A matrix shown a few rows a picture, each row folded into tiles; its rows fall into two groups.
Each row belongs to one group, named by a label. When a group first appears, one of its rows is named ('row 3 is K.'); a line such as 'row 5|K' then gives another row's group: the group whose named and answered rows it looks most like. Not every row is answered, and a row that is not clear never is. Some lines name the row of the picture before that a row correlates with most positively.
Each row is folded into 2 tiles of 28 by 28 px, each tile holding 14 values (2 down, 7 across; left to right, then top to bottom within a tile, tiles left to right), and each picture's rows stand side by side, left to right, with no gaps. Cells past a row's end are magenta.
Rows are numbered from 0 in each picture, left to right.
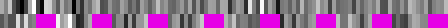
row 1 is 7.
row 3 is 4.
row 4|7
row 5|4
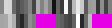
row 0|7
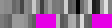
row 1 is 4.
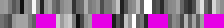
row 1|7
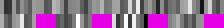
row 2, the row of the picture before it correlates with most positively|2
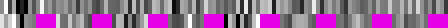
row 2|4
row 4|4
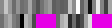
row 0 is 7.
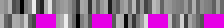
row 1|7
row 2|4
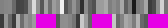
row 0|4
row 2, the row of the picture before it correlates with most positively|0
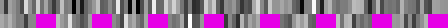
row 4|4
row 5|4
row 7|4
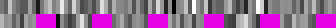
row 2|7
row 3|7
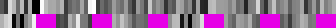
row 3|4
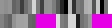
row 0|4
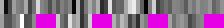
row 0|7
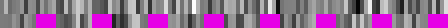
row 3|7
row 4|7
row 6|4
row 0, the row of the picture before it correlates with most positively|3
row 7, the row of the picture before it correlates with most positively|1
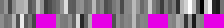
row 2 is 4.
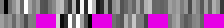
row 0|7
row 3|7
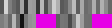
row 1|7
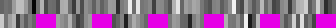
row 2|7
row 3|7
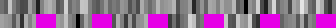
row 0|4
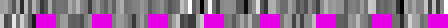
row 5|4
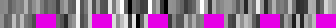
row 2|7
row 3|4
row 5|4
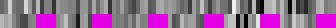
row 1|7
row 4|4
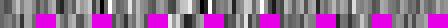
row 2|7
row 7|4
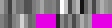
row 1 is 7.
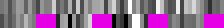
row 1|4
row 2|7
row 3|7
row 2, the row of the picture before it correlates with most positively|0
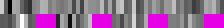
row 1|4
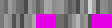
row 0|4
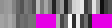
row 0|7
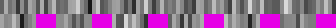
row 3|4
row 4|7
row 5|7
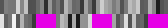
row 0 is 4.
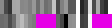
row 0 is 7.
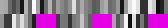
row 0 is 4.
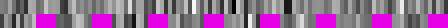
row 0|4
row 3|7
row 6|7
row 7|7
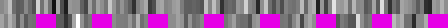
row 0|7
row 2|4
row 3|7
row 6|7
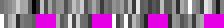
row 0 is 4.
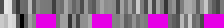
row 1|4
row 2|7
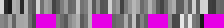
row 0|7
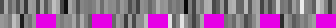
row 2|4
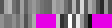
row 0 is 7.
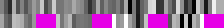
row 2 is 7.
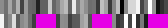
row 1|7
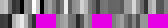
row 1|7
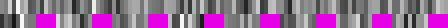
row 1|7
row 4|4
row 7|4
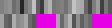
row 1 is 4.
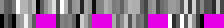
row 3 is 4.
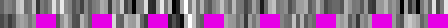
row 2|4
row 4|4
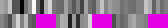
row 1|4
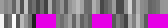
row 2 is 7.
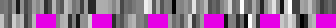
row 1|4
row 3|7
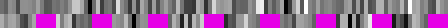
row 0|7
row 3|4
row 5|7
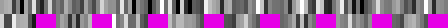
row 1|4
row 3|7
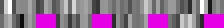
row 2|4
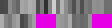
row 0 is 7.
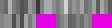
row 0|4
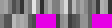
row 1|7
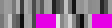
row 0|7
